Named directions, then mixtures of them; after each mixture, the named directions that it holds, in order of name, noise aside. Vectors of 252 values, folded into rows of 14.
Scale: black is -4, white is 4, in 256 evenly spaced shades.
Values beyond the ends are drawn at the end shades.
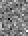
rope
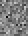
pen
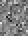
pen, rope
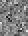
pen, rope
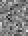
pen, rope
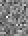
pen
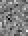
pen, rope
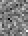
rope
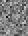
pen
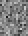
pen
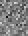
pen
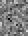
pen, rope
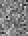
pen, rope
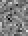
pen, rope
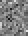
pen, rope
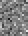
rope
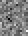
pen, rope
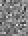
pen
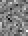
pen, rope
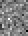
rope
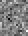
pen, rope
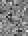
pen, rope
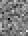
rope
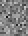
pen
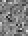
pen, rope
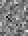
pen, rope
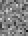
rope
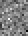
rope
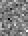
rope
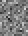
pen, rope
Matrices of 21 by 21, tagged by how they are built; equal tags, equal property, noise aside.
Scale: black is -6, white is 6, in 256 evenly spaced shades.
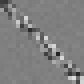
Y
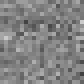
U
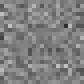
U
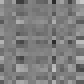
U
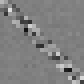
Y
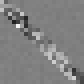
Y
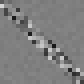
Y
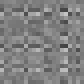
U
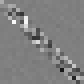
Y
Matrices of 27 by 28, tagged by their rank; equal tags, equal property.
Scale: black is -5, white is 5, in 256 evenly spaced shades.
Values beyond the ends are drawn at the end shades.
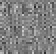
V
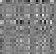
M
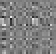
M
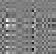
M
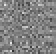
V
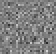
V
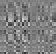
M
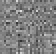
V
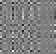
M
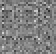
V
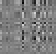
M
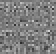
V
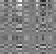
M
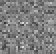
V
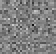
V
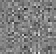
V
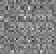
V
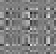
M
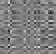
M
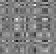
M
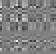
M
